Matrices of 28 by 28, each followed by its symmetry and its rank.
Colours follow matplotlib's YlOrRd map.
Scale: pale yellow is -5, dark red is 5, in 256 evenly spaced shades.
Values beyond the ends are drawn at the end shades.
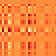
neither, rank one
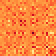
symmetric, rank three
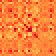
symmetric, rank three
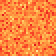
neither, full rank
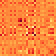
symmetric, rank three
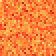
neither, full rank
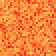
neither, full rank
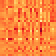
neither, rank three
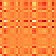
neither, rank one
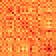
symmetric, rank three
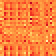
neither, rank three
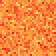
neither, full rank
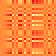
neither, rank one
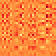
neither, rank three
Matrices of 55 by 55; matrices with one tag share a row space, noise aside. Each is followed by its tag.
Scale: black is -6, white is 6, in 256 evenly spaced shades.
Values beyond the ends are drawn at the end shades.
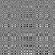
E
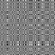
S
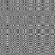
S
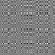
E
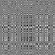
E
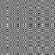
S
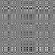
E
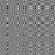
S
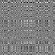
E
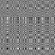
S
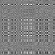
E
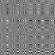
S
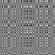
E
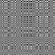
E
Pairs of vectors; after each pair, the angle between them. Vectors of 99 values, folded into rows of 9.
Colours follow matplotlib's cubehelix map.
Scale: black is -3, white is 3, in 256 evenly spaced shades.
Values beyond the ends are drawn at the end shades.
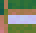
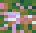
partly aligned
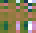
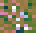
orthogonal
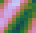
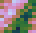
nearly parallel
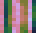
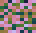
orthogonal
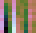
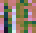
nearly parallel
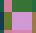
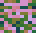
orthogonal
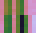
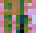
nearly parallel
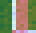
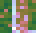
nearly parallel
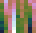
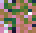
partly opposed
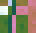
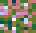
partly aligned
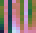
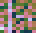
partly opposed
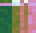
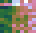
nearly parallel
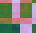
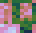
nearly opposite
